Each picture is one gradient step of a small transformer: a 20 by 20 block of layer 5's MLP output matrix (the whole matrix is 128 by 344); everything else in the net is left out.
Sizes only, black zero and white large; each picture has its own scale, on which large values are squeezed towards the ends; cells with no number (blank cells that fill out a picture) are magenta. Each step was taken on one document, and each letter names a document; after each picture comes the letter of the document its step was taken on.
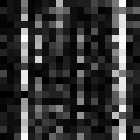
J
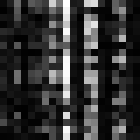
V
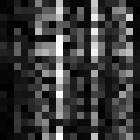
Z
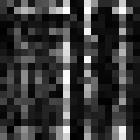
V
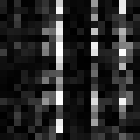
Z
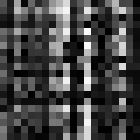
V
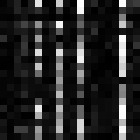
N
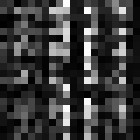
V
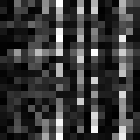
Z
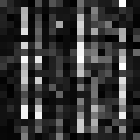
J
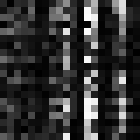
V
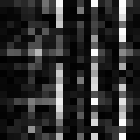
Z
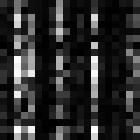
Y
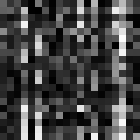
J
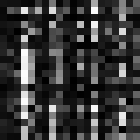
J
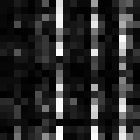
Z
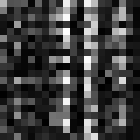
V
